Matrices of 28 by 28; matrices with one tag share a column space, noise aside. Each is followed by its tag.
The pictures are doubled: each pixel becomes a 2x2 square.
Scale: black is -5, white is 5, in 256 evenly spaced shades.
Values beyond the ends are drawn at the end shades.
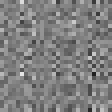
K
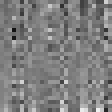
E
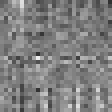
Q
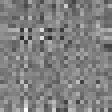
E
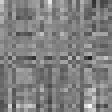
Q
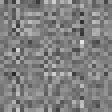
K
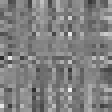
Q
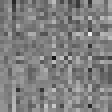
Q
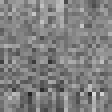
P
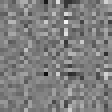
K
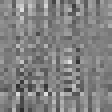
P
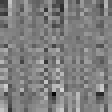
P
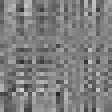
P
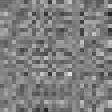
K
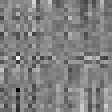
Q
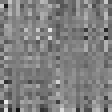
E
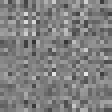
K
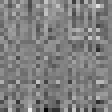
E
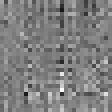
P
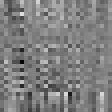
P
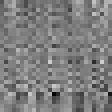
P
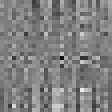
Q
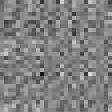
K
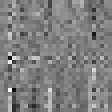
Q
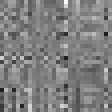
Q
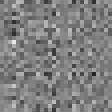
K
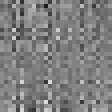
E
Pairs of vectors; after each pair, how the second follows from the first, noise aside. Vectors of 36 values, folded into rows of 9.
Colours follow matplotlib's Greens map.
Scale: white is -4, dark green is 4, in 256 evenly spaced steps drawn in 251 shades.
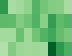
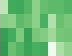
negated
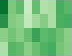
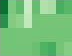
partly zeroed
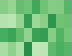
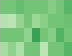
partly zeroed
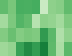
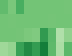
partly zeroed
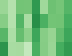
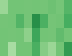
partly zeroed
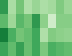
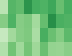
negated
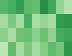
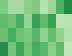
negated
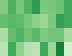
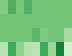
partly zeroed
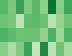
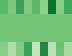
partly zeroed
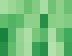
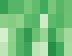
negated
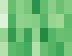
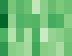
negated
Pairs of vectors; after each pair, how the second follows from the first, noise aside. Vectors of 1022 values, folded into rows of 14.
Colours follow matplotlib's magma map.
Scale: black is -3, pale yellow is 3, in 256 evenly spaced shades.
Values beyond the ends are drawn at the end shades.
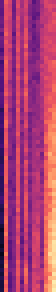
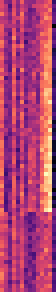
wrapped around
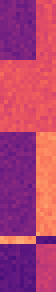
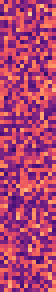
shuffled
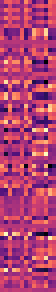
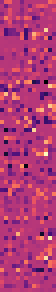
partly zeroed
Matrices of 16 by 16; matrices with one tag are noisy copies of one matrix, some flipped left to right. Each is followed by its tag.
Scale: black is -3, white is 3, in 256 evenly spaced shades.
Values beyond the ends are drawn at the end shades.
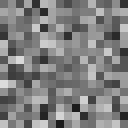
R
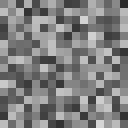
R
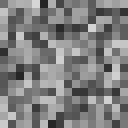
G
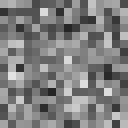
G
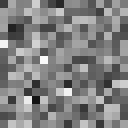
R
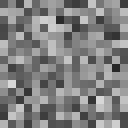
R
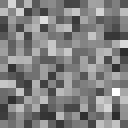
R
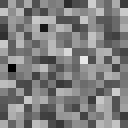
R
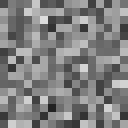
R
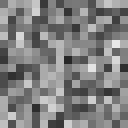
G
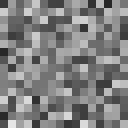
R
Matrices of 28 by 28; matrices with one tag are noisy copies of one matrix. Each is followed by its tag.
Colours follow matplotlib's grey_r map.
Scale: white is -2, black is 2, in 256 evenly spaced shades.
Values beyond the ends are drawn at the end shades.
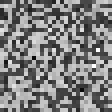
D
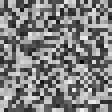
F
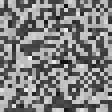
F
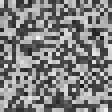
F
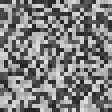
D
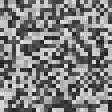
F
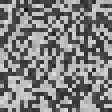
D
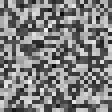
F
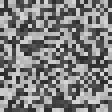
F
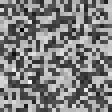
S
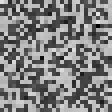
S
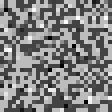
F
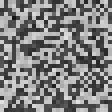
F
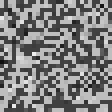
F
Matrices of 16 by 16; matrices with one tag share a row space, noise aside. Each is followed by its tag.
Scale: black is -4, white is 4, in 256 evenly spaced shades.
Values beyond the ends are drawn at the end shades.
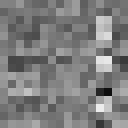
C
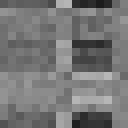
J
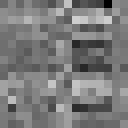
J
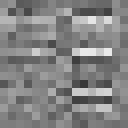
J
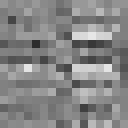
J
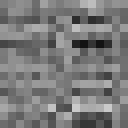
J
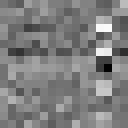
C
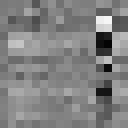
C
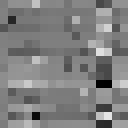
C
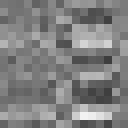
J
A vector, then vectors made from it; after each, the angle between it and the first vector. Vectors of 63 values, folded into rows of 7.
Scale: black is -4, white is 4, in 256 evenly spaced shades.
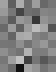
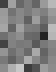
partly opposed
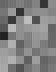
partly aligned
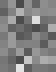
nearly opposite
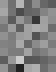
nearly parallel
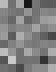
partly aligned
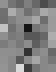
partly opposed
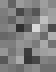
partly aligned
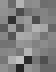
nearly parallel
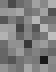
orthogonal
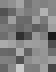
partly opposed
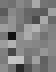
partly aligned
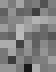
orthogonal
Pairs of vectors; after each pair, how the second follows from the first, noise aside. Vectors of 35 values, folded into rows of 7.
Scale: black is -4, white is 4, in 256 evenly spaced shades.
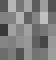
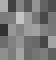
sign-scrambled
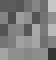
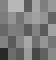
shuffled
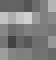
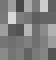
shuffled
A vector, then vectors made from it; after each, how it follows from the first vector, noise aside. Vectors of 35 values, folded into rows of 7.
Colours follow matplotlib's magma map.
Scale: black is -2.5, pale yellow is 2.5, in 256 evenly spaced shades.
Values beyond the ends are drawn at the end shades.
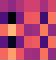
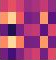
negated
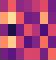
negated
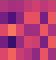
shrunk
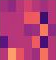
partly zeroed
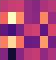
negated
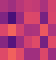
shrunk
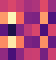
negated
